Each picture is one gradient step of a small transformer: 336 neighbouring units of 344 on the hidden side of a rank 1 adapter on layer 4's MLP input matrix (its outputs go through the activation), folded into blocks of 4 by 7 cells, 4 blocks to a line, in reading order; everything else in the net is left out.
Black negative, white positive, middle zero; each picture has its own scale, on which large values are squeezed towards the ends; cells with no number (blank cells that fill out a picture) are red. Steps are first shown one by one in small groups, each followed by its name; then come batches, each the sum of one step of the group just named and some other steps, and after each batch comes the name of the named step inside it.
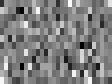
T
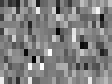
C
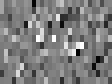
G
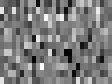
C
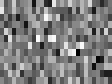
G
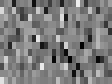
T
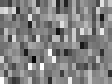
C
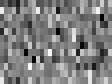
C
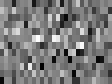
G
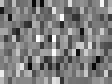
G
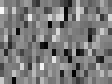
G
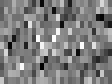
G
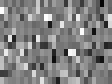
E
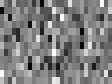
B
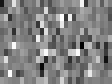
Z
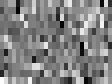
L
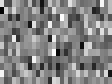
B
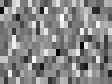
Z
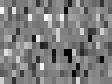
E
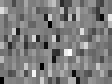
E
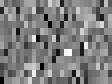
L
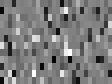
Z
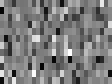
B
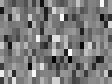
B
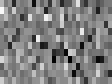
E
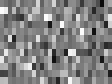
E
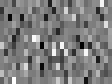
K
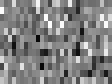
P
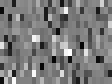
K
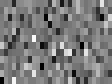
K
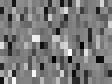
K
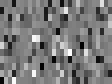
K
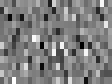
K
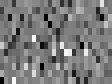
K
